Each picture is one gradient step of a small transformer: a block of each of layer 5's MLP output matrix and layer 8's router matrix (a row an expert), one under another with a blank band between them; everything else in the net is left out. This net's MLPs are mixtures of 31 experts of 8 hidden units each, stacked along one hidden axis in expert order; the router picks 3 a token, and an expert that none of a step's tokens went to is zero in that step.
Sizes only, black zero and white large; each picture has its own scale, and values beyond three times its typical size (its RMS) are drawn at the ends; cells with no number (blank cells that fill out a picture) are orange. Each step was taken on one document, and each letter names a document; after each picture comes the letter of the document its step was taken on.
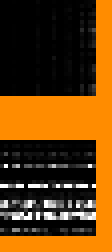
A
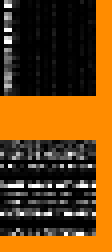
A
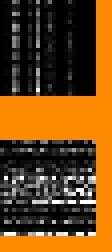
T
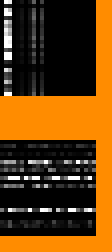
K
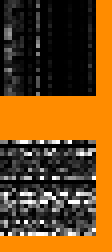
T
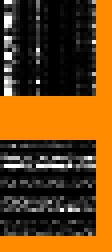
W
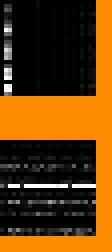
A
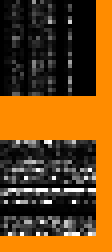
T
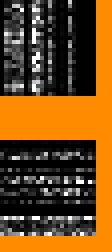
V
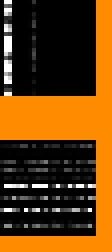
K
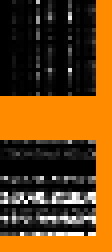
T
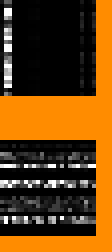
W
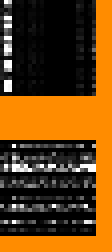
W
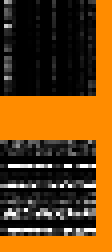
A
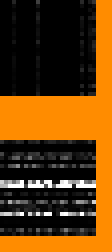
A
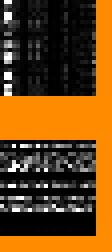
W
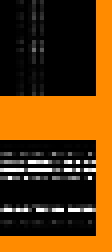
K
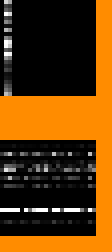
K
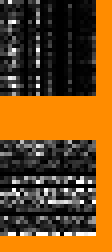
T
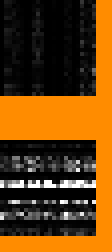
A
